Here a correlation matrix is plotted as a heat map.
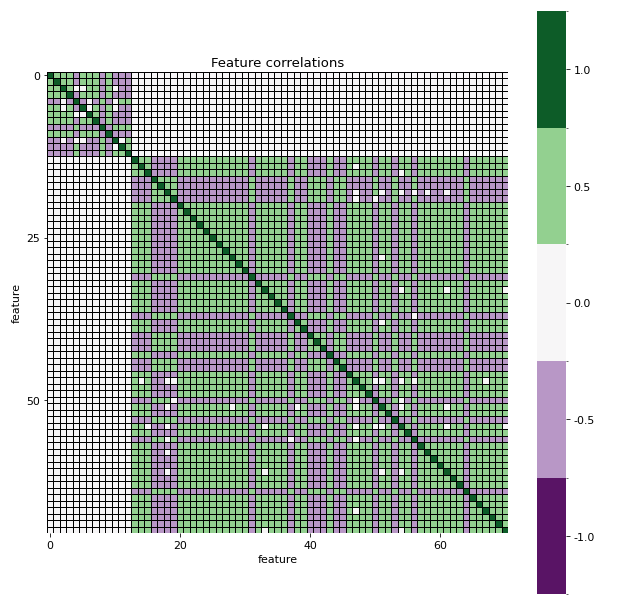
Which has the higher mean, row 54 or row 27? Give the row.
27
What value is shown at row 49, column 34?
0.5
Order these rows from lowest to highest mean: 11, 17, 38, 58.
17, 11, 38, 58
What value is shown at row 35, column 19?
-0.5
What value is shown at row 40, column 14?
-0.5
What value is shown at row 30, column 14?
0.5
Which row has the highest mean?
58
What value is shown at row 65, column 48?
0.5
